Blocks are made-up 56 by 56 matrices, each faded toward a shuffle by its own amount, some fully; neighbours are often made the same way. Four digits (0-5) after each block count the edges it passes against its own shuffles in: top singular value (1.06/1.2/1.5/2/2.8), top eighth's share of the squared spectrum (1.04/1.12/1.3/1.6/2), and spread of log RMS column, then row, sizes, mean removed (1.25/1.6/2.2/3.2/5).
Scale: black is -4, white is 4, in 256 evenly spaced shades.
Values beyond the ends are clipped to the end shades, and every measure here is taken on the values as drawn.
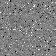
2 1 0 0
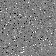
1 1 0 0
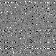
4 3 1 2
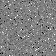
0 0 0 0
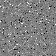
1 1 0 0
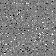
3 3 0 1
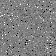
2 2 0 0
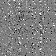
3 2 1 0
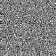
3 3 1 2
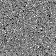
0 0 0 0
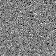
1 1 0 0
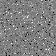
2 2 0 0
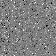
2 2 1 0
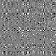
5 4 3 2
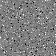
0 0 0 0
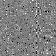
3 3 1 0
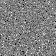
0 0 0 0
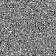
0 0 0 0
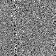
1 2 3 0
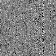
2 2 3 0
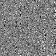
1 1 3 0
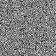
1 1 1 0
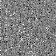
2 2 2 0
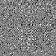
4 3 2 2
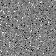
2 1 0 0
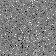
0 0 0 0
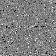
1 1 0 1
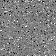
1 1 0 1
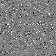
1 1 0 1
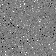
0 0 0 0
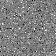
0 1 0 1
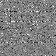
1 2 0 2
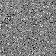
1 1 0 0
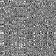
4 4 2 2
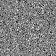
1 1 0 0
